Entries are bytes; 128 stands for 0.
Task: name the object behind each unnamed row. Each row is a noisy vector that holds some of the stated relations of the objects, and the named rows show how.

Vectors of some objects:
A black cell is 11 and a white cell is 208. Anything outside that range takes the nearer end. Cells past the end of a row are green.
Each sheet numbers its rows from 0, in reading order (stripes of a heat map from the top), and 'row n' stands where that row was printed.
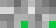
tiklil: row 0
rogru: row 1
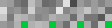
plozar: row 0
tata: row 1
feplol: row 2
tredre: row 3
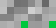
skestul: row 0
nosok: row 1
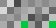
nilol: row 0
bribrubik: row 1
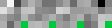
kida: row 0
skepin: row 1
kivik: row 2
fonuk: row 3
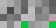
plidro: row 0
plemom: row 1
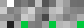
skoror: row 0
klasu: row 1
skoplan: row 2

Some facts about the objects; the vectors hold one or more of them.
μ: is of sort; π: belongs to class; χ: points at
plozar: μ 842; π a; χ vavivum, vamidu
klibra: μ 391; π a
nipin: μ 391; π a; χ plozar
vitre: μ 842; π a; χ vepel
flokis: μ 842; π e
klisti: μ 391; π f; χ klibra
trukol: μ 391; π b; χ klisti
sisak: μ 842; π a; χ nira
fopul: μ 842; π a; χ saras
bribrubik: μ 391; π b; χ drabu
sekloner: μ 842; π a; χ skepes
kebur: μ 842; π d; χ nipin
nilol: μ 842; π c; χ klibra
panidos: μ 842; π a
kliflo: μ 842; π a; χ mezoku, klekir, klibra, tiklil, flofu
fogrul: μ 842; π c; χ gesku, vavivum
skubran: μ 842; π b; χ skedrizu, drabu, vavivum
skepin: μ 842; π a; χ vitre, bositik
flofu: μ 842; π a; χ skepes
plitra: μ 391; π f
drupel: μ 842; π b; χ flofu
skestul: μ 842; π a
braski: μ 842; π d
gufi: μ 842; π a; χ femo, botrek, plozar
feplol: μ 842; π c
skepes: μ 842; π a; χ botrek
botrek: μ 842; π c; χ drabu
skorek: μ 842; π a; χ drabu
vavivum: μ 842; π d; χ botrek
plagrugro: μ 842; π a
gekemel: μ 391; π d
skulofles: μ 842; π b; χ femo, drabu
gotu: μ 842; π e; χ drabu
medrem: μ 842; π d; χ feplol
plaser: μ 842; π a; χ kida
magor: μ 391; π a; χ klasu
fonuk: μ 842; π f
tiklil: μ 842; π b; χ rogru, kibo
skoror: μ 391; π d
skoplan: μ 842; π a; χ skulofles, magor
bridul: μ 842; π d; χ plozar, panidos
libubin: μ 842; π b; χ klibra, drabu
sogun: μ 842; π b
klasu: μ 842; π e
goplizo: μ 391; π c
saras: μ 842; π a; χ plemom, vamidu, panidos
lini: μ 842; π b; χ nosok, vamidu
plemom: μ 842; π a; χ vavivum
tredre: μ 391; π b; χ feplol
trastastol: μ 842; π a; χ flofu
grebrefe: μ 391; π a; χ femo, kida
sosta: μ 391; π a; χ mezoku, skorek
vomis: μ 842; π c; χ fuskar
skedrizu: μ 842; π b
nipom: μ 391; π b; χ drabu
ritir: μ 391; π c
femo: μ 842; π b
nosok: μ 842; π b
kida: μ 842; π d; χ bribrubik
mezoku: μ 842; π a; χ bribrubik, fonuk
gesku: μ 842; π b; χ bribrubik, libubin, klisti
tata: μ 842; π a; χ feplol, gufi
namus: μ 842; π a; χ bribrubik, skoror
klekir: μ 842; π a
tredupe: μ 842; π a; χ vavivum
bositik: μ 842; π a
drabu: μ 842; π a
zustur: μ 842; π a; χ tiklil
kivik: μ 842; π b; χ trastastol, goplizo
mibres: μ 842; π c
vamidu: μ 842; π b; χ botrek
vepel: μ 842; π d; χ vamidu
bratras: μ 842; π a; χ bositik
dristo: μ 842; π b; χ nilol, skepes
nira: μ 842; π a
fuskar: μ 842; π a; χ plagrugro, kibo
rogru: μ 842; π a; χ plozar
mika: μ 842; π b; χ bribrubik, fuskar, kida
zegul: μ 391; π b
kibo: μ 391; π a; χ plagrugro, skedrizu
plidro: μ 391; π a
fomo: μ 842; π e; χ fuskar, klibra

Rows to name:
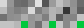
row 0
fuskar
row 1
mibres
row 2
klibra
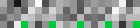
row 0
klisti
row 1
braski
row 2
magor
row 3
trukol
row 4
bridul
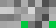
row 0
mika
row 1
gotu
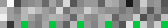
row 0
vavivum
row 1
skubran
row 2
fogrul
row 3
libubin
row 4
plitra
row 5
kibo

